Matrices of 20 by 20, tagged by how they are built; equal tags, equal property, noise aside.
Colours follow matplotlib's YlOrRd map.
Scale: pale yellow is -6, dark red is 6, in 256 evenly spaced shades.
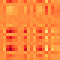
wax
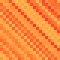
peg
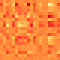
wax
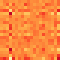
wax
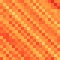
peg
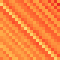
peg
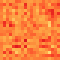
wax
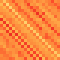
peg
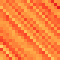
peg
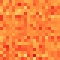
wax
